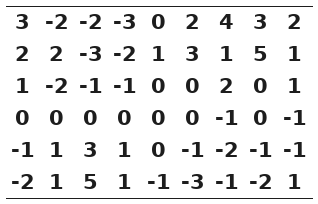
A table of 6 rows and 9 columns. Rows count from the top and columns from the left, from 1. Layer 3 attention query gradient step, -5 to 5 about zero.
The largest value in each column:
3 2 5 1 1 3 4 5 2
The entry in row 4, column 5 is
0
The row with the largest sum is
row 2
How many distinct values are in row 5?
5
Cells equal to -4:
0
